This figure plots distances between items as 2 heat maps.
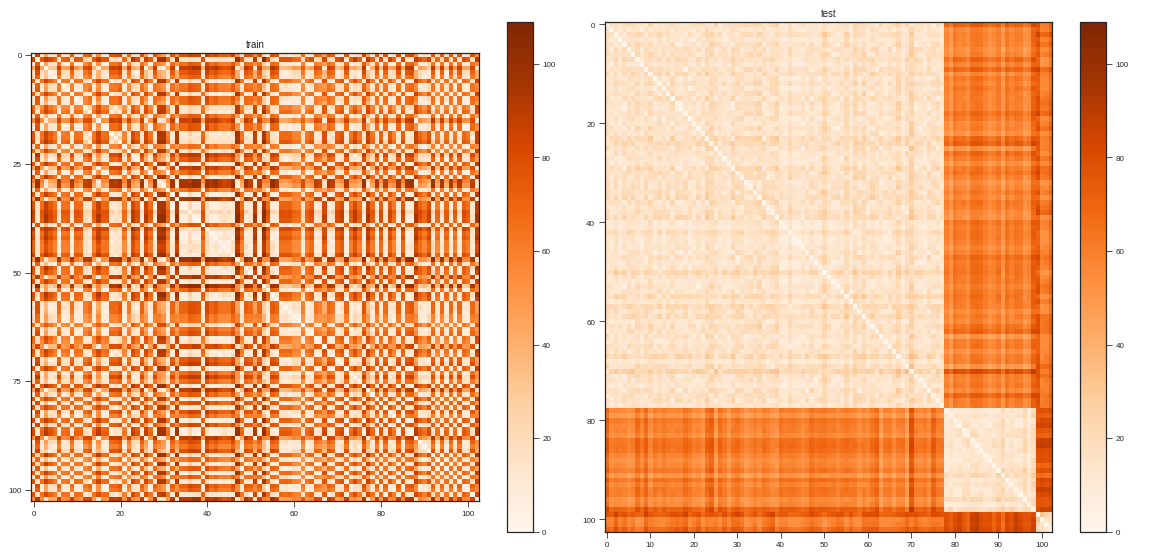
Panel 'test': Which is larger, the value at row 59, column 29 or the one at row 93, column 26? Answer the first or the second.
the second
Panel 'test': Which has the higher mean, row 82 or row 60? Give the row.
82
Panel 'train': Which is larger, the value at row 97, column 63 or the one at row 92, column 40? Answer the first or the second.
the second
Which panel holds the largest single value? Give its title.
train
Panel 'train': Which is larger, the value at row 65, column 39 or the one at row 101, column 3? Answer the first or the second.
the second
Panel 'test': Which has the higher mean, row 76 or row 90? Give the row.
90
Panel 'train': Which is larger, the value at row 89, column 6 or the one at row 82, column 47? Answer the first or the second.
the first
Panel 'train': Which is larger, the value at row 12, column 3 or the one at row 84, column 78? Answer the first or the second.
the first
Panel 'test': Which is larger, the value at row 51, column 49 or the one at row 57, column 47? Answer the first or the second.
the second
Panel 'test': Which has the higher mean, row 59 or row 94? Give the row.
94
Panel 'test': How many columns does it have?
103
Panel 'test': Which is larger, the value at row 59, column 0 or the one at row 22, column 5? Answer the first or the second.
the first
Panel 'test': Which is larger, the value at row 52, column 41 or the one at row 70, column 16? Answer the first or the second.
the second
